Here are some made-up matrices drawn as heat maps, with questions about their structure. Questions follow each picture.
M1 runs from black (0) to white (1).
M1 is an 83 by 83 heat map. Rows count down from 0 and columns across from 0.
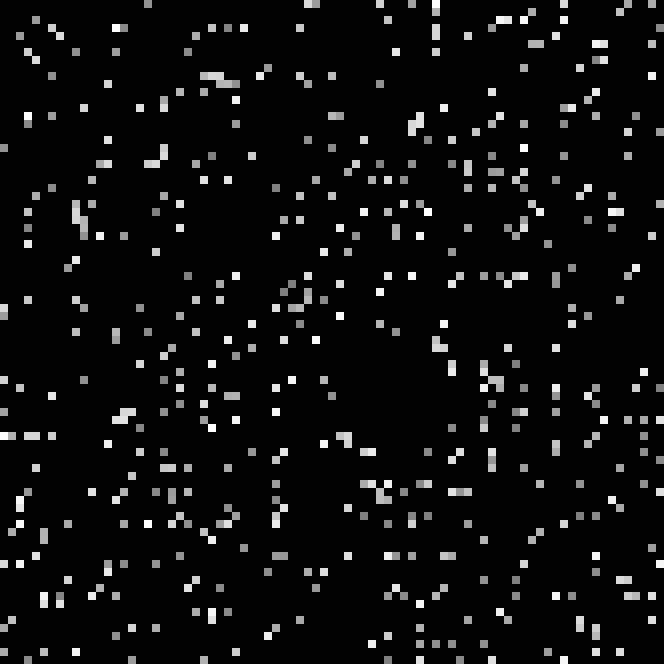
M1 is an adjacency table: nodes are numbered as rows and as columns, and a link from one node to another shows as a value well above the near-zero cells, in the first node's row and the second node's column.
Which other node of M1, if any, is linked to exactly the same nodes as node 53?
node 45
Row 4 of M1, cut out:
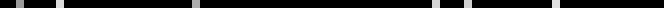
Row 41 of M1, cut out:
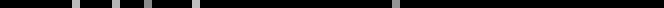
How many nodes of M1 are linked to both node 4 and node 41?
1
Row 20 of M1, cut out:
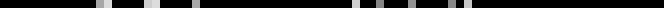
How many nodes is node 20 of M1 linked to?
10
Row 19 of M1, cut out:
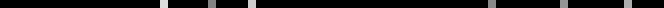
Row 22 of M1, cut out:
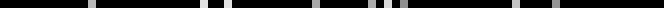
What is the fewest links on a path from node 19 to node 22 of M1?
3
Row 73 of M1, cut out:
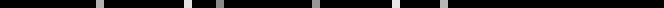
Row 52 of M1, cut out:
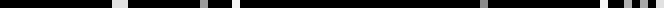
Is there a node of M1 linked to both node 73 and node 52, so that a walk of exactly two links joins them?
no
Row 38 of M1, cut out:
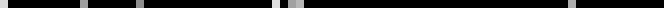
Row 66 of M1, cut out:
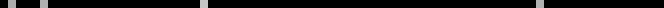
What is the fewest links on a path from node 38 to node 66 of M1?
4
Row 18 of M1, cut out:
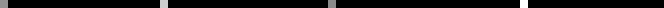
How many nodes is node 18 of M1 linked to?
4
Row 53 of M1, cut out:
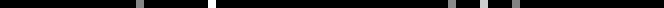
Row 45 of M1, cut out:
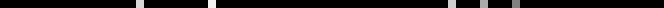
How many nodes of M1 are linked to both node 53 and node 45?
5
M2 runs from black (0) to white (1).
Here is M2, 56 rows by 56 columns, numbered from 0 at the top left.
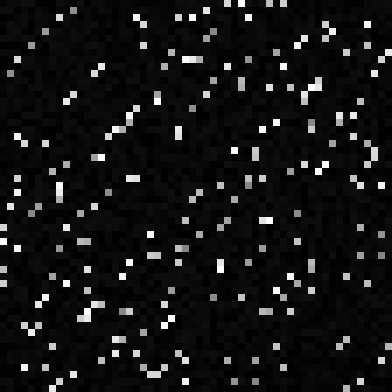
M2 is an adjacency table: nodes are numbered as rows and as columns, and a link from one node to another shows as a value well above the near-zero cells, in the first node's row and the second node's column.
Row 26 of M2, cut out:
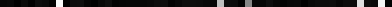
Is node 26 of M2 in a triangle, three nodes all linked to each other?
yes
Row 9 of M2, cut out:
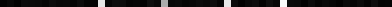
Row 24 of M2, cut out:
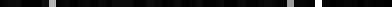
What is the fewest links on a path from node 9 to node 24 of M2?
6
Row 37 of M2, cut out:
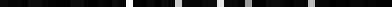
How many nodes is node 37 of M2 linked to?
5
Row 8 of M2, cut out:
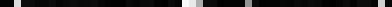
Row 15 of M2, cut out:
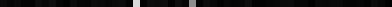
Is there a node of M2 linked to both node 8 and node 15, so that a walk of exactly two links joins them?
yes
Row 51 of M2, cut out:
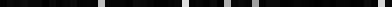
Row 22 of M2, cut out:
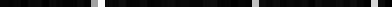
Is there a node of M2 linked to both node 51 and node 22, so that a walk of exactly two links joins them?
yes
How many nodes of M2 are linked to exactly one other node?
0
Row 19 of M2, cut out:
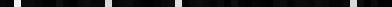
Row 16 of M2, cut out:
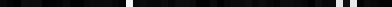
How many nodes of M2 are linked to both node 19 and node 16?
1
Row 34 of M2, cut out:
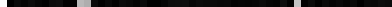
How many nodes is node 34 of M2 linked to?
4
